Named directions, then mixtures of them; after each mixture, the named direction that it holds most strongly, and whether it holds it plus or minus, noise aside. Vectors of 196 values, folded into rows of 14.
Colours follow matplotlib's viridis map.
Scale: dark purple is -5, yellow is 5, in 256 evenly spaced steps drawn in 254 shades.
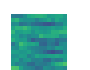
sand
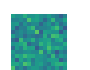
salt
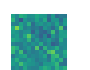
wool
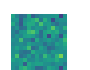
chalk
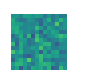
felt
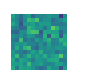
chalk, plus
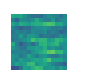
sand, minus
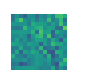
wool, minus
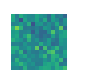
wool, plus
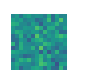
felt, plus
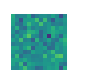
chalk, plus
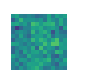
wool, minus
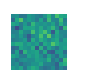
wool, minus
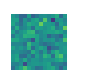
chalk, plus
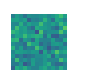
salt, minus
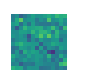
wool, minus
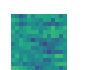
sand, plus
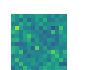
wool, plus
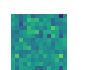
chalk, plus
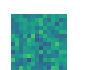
felt, minus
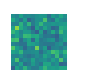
salt, minus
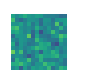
felt, plus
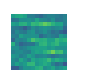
sand, minus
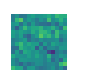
wool, minus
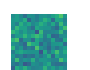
salt, minus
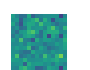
chalk, plus
